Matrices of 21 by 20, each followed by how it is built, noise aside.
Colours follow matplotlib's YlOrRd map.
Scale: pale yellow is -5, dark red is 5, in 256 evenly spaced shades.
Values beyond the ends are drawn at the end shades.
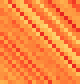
Toeplitz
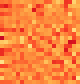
low rank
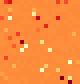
sparse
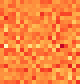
low rank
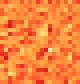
low rank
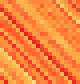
Toeplitz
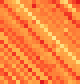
Toeplitz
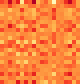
low rank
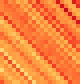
Toeplitz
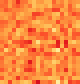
low rank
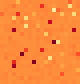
sparse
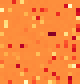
sparse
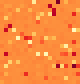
sparse
